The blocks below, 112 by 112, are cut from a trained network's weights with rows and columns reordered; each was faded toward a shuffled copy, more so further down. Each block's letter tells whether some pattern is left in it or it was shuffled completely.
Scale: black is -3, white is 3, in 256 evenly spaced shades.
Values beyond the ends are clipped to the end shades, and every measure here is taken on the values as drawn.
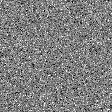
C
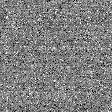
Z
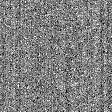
Z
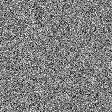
Z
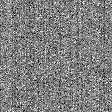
Z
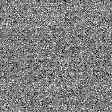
Z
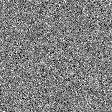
C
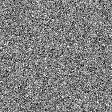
C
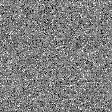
Z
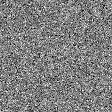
C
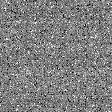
Z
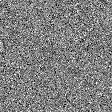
C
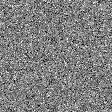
C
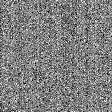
Z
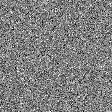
C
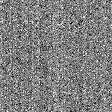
Z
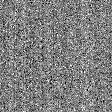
Z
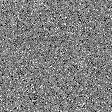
C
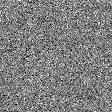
C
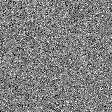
C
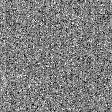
Z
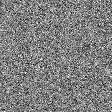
C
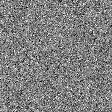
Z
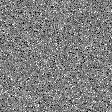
C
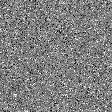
C
